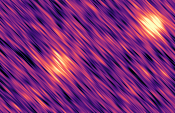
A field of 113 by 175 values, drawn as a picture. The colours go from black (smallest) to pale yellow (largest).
Odd rows or columns: none. Ninth with the highest average: top right. Mirror symmetry: none. Average level on the scale: 40%. Bumps: two.
